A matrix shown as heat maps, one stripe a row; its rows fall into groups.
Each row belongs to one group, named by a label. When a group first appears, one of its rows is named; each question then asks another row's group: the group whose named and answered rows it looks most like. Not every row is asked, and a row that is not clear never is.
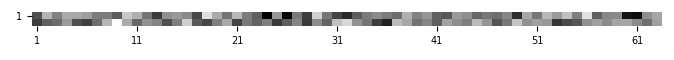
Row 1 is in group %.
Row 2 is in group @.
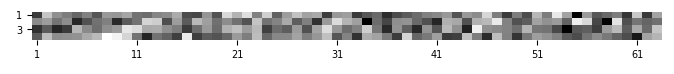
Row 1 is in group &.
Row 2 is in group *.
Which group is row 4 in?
%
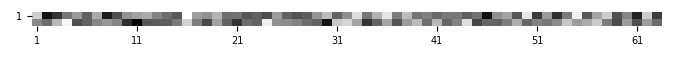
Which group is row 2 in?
@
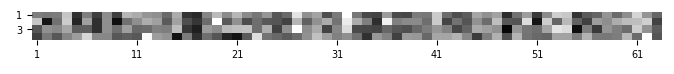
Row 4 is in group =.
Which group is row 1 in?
&
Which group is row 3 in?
&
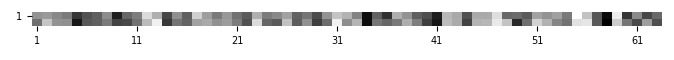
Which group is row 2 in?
*
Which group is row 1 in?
*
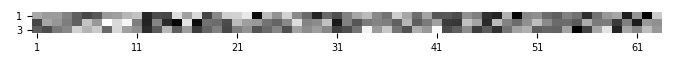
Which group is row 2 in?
%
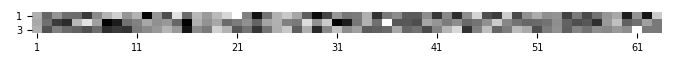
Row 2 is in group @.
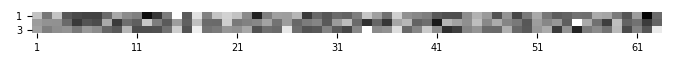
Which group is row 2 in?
*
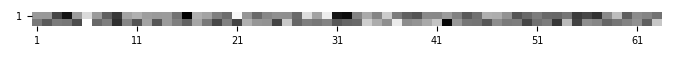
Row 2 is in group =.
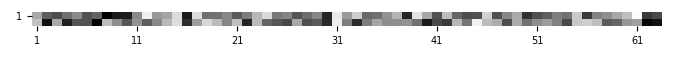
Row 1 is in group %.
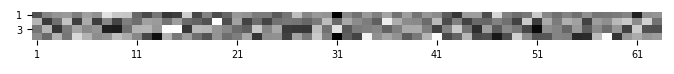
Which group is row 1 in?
%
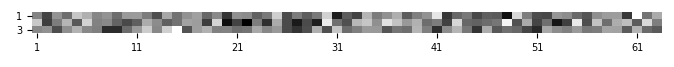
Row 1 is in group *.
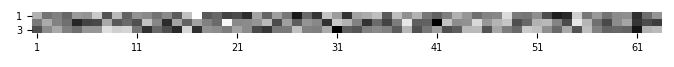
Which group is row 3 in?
%
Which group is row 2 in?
*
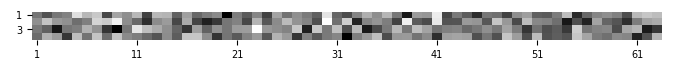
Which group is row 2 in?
%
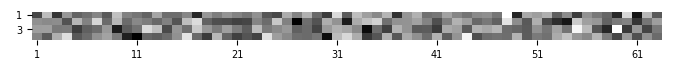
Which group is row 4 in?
@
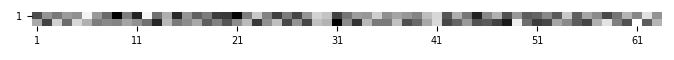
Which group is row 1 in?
=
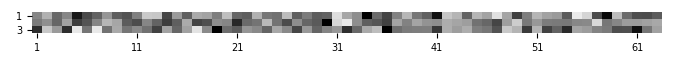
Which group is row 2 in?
@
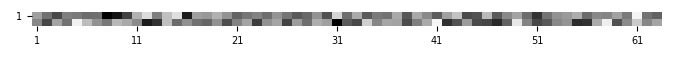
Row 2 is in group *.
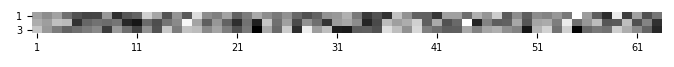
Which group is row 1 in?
*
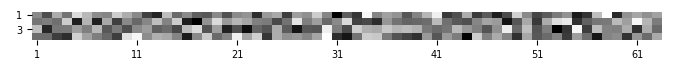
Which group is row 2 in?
&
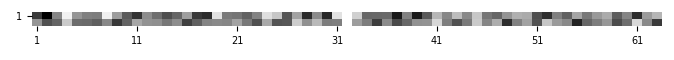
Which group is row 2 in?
&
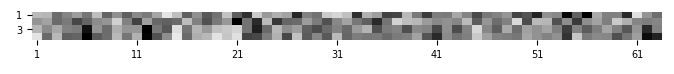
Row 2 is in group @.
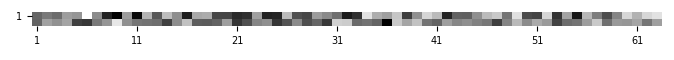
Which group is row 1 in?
=
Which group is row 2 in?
@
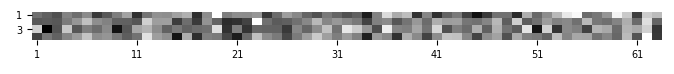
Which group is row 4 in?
=
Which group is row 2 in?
=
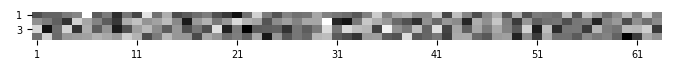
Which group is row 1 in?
=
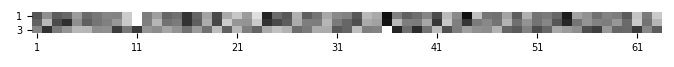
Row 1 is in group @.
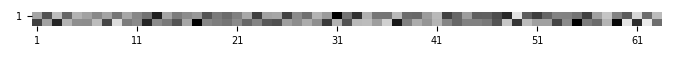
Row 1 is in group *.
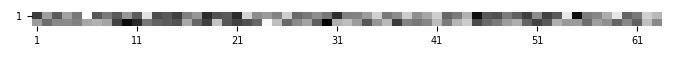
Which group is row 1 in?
=
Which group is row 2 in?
@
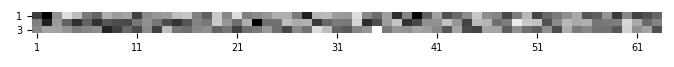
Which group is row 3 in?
=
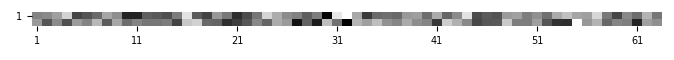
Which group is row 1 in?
@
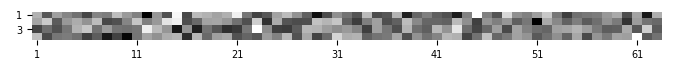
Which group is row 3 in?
=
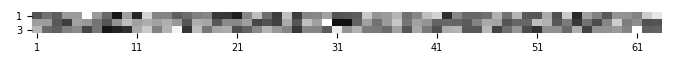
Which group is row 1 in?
=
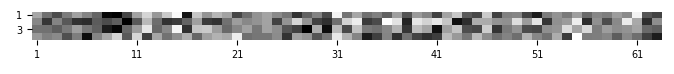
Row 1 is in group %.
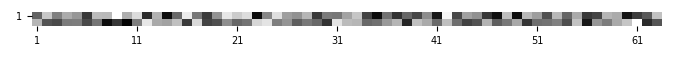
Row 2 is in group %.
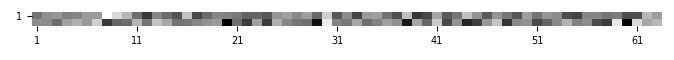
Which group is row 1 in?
%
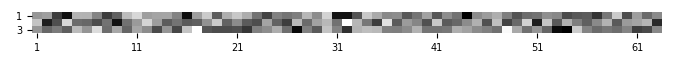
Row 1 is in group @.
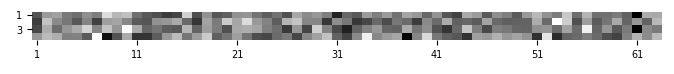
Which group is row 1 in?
%
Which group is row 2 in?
&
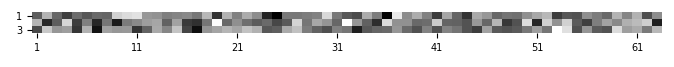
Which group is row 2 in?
&
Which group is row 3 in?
&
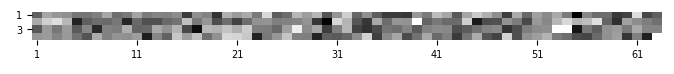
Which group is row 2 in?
@
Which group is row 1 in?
&
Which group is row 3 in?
&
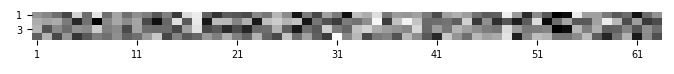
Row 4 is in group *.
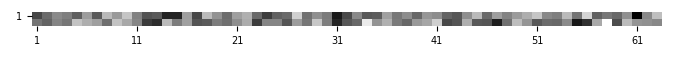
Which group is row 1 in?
%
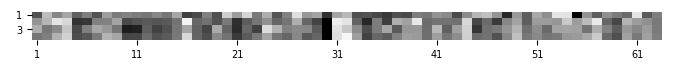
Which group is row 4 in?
@
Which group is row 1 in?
&
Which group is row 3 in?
@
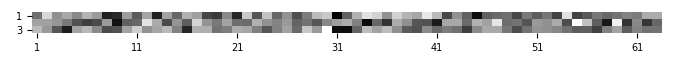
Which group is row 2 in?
*
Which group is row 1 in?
=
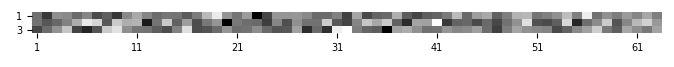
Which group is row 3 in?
@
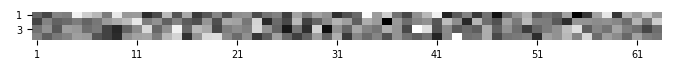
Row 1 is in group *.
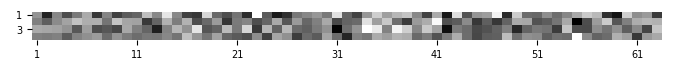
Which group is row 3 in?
=
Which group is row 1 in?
=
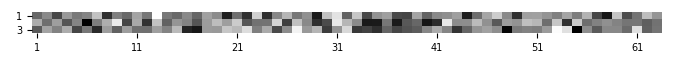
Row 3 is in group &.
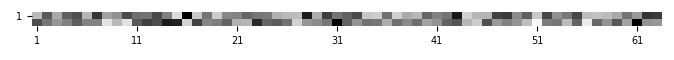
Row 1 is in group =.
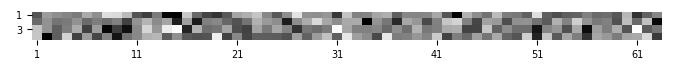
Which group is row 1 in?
%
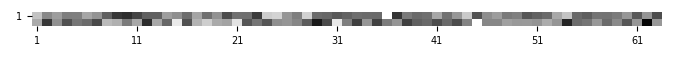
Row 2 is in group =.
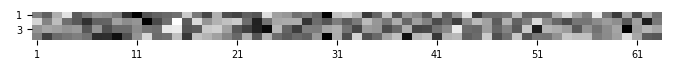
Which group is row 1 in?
@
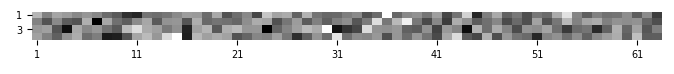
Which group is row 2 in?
=
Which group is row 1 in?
@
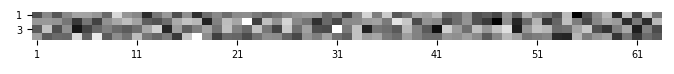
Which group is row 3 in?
*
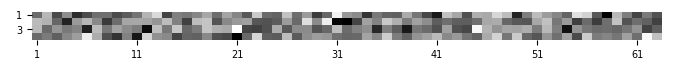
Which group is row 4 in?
=
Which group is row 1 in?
*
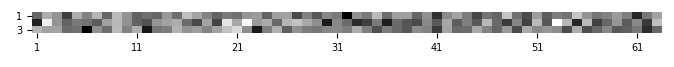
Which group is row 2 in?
&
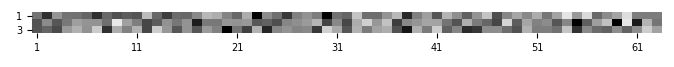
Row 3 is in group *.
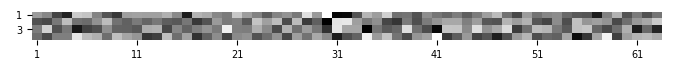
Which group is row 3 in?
*
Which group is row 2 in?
@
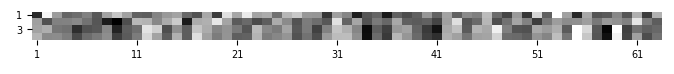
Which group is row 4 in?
*
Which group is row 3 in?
*
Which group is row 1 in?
&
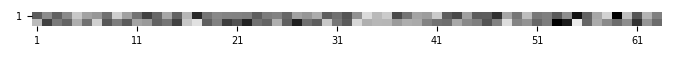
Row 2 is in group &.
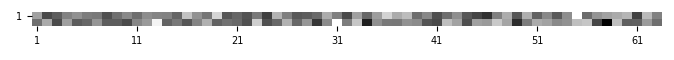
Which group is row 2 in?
*
